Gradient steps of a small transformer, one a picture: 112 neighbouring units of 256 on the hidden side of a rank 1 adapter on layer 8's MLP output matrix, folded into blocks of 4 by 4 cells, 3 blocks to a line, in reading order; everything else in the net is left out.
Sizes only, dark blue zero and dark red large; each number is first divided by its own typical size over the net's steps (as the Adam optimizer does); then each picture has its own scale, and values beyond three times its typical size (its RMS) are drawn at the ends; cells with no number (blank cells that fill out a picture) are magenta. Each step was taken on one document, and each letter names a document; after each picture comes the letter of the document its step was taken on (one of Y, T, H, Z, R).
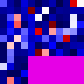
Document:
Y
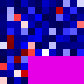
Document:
Y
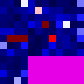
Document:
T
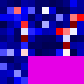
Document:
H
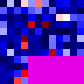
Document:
T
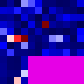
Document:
T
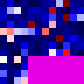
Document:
T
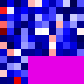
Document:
T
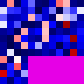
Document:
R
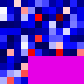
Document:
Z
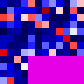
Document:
Y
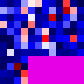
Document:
R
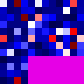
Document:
Z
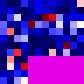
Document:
H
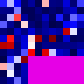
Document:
Y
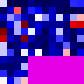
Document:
H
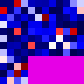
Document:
Z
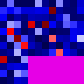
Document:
T
